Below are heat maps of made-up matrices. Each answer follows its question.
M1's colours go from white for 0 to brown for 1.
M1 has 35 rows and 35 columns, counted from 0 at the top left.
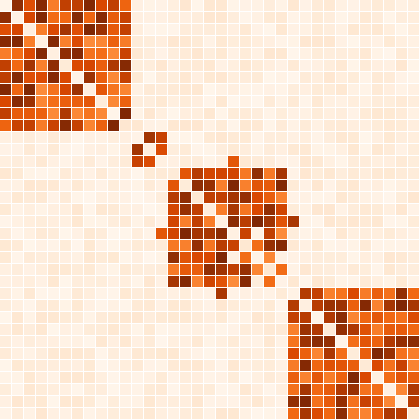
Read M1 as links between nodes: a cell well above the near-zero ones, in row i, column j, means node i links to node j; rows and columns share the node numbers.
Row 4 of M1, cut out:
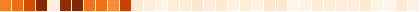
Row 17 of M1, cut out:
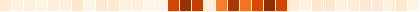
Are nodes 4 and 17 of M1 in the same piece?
no
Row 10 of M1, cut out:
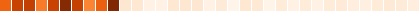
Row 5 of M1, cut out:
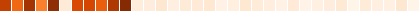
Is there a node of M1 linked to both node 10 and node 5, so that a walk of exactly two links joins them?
yes
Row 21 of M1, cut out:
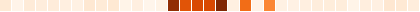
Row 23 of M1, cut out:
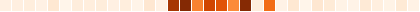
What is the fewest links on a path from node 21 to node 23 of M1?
2
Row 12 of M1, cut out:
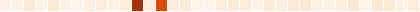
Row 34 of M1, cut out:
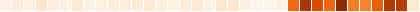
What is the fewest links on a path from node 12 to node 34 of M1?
5
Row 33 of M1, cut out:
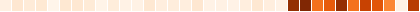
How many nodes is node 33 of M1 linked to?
10
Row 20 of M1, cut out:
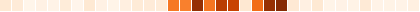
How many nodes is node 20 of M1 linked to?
9
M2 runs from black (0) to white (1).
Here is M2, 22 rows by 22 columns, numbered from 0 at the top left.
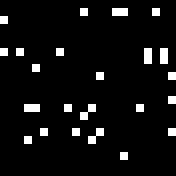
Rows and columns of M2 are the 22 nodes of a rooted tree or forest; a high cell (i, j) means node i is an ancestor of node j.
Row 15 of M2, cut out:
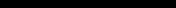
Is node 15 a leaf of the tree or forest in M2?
yes
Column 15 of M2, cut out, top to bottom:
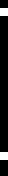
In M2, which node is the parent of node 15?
19
